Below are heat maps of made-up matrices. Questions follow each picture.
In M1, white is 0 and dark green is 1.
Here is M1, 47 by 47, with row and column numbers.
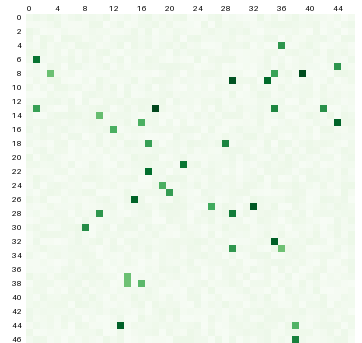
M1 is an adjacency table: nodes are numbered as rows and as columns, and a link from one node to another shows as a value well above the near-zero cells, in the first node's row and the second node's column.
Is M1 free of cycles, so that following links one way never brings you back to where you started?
yes
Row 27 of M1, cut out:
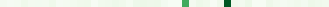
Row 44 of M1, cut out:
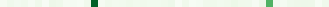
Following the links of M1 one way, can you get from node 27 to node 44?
yes
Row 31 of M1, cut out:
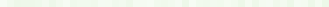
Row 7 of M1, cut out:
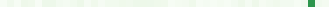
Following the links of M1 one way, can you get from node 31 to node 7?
no
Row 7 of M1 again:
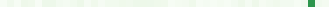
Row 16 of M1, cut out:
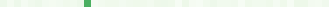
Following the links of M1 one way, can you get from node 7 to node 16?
yes
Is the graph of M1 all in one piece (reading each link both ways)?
no
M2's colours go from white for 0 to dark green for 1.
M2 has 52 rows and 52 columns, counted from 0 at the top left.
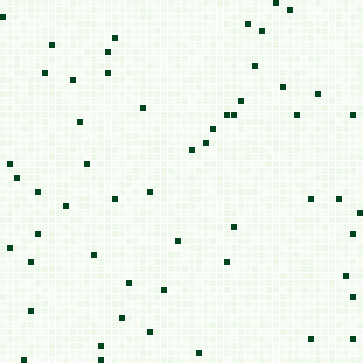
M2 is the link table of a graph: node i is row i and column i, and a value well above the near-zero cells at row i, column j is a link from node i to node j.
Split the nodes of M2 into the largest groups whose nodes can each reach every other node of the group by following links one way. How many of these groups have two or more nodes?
5
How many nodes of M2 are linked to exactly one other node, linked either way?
1
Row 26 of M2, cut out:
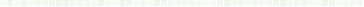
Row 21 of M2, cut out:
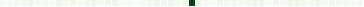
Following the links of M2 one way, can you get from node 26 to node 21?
no
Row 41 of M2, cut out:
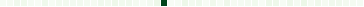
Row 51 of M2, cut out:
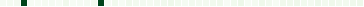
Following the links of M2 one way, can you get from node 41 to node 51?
yes
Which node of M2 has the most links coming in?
node 50
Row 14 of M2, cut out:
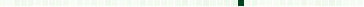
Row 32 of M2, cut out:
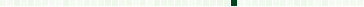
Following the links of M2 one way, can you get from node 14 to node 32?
no
